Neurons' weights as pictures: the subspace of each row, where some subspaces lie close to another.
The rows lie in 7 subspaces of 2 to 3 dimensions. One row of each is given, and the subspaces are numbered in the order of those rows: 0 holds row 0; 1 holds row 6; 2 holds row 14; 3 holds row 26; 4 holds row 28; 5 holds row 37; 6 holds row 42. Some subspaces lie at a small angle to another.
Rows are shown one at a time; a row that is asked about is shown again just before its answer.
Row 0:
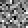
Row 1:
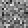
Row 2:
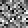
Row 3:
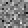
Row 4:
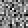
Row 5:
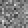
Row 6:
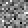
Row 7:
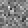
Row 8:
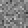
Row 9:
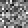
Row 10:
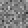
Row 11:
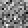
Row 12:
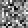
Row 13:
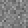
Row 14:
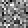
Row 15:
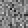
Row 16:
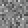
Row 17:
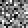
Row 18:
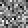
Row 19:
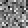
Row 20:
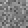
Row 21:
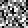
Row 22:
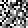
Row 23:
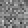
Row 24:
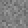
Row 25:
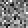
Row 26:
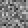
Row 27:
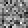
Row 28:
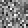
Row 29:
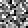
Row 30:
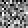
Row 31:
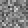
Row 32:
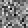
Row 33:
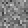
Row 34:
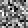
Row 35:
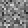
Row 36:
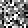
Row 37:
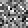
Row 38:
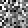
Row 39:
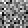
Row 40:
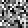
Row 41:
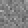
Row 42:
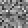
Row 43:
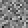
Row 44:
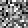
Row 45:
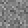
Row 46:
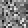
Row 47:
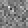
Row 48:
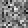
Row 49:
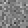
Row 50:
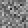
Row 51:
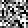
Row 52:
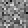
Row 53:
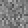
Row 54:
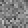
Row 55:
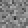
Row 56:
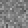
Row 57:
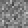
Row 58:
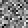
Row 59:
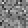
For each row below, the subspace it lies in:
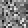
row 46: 5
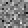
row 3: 1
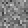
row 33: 2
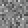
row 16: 4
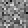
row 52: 2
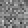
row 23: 4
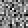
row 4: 4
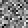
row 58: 0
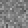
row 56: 6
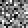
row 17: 0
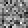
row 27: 4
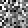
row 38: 6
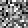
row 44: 6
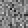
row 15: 4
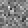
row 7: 5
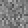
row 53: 4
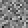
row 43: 0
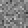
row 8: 5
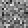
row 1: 3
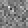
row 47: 5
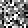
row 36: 5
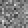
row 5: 0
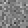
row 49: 6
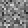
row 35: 2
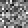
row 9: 6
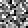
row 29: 0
